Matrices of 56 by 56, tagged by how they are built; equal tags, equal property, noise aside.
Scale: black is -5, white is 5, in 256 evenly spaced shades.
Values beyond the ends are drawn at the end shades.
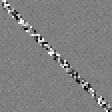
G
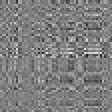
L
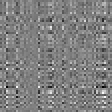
L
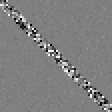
G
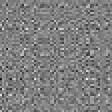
L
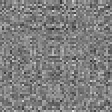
L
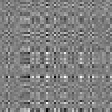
L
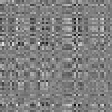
L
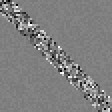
G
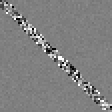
G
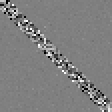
G
